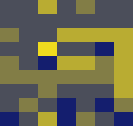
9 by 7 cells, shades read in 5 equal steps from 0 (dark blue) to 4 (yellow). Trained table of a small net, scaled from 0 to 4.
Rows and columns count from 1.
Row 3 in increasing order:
1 1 2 3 3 3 3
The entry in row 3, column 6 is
3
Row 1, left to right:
1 1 3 1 2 1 1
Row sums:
10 7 16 11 14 15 10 7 7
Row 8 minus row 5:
-1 1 1 -3 -2 -2 -1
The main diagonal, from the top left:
1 1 1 1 3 2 3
